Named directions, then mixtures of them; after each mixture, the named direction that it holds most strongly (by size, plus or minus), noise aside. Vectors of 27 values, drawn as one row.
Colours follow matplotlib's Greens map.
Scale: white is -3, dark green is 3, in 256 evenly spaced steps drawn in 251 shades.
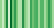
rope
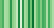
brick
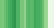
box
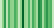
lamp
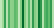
lamp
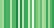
brick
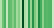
lamp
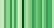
lamp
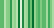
brick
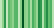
lamp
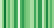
lamp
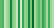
brick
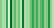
rope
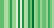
brick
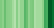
box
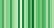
brick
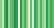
brick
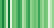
rope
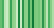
brick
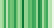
lamp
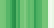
box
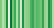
rope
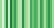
rope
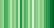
box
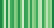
lamp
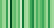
rope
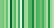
brick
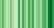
box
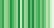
brick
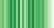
box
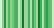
lamp
